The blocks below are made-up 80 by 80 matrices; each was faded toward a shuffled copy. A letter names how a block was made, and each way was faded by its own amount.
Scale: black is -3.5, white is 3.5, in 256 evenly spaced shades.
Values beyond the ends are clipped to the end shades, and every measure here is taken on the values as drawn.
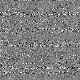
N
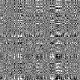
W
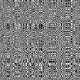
W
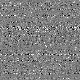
N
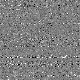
N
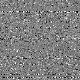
N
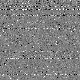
N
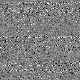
N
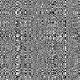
W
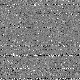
N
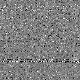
N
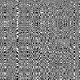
W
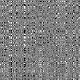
W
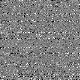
N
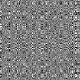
W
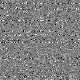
N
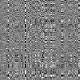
W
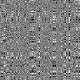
W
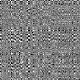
W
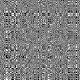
W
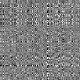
W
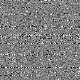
N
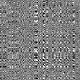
W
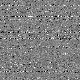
N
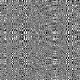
W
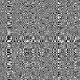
W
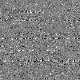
N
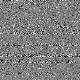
N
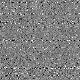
N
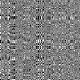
W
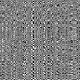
W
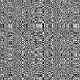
W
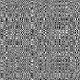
W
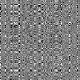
W
